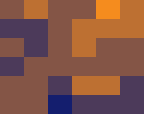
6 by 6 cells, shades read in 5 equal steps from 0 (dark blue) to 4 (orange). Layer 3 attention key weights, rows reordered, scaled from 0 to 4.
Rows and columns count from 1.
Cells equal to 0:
1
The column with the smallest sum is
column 3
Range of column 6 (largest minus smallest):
2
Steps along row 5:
same down up same down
